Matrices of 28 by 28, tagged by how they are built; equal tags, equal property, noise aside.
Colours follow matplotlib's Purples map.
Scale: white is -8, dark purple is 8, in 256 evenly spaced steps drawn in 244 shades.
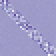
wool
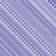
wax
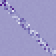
wool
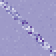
wool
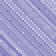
wax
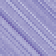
wax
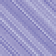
wax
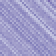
wax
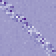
wool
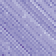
wax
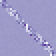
wool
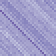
wax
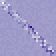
wool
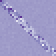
wool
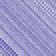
wax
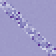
wool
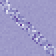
wool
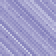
wax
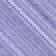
wax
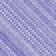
wax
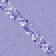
wool
